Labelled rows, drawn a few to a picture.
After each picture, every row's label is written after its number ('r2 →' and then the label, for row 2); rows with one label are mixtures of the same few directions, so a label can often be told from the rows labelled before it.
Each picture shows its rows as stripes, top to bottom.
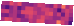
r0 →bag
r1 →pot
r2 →bag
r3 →pot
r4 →pot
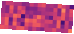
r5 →pot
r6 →bag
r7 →bag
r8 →bag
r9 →bag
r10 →bag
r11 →pot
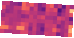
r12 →bag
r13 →pot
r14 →pot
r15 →pot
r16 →bag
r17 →pot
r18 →pot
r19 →pot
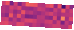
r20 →bag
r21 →bag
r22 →bag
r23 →bag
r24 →bag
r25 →pot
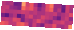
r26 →bag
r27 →bag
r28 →pot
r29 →pot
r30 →bag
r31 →pot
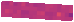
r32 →bag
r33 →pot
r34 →pot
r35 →bag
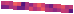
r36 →bag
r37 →pot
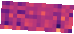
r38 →pot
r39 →bag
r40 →pot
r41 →bag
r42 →pot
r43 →pot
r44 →pot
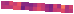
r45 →bag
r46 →bag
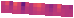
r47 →bag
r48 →bag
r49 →bag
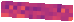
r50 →pot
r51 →bag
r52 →bag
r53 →pot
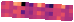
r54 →bag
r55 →pot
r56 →bag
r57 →pot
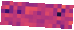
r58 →bag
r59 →bag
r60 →pot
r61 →pot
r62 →pot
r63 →bag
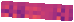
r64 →bag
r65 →bag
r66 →pot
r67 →bag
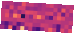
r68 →bag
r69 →bag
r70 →bag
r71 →bag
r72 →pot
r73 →pot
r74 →bag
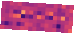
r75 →bag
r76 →pot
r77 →bag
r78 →bag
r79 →pot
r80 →pot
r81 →pot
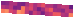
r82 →pot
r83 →bag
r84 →pot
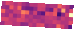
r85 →pot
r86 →bag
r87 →pot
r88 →bag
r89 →pot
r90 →pot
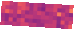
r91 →pot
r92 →pot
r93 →pot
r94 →pot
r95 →bag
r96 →pot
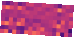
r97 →pot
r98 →pot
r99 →pot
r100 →pot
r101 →bag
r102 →pot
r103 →pot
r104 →bag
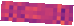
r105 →pot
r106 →bag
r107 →bag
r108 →bag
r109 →bag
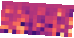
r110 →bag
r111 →pot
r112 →pot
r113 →pot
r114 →pot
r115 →bag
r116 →pot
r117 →bag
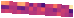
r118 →pot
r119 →pot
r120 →pot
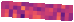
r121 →bag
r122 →bag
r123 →bag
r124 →bag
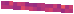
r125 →bag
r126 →bag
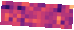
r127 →pot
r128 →pot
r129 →bag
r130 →pot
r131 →bag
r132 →bag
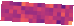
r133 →bag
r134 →bag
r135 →bag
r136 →bag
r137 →pot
